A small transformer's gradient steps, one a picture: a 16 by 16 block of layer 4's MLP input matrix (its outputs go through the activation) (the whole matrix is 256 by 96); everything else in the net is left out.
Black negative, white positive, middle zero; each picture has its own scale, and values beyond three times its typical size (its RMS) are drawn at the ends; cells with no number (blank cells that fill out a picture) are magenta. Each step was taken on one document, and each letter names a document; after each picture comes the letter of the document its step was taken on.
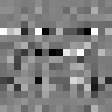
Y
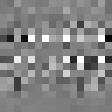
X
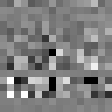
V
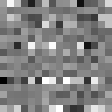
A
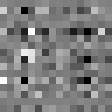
Y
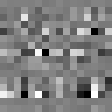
Y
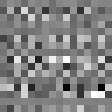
X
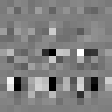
V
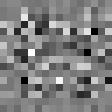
Y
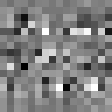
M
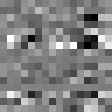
A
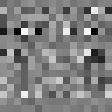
Y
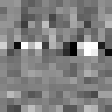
A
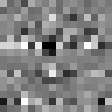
A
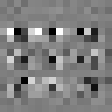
V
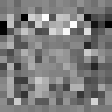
M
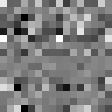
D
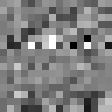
A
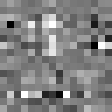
A
